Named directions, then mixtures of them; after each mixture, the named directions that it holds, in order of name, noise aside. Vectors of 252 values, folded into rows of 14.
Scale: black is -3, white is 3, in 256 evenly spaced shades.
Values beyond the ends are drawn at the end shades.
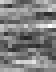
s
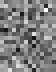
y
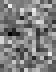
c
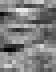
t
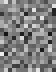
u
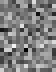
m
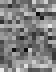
m, s, u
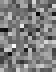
m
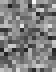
m, s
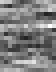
s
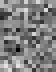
t, y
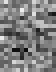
c, m, s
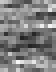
s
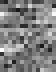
m, t, u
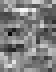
c, t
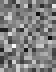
m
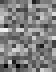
m, t, y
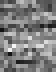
m, s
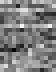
m, s, t
